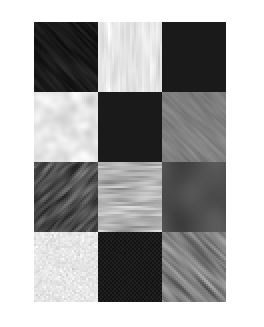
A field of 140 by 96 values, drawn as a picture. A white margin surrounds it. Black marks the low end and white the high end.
It is made of 4 by 3 panels. Panel 1,1: very low, slanting down to the right, faint in contrast. Panel 1,2: very high, streaked downward, faint in contrast. Panel 1,3: very low, flat. Panel 2,1: very high, blotchy, faint in contrast. Panel 2,2: very low, flat. Panel 2,3: middling, slanting down to the right, faint in contrast. Panel 3,1: low, slanting up to the right. Panel 3,2: high, streaked across. Panel 3,3: low, smooth, faint in contrast. Panel 4,1: very high, fine-grained, faint in contrast. Panel 4,2: very low, checkered, faint in contrast. Panel 4,3: middling, slanting down to the right.
